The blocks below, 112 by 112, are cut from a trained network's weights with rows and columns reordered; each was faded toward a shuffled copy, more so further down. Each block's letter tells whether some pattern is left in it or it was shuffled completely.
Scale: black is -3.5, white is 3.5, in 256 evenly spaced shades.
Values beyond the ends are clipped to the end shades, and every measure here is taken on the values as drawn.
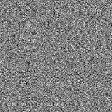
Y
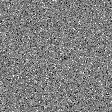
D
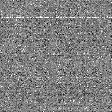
Y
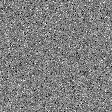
D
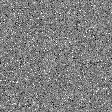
D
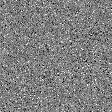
D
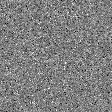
D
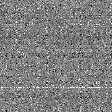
Y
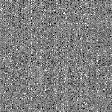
Y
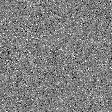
D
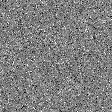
D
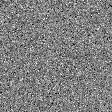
D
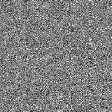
Y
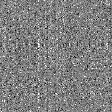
Y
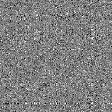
Y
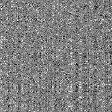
Y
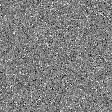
D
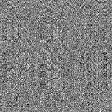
Y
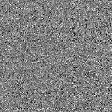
Y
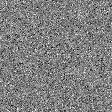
D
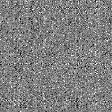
Y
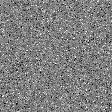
D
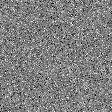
D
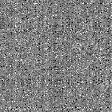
Y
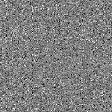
Y
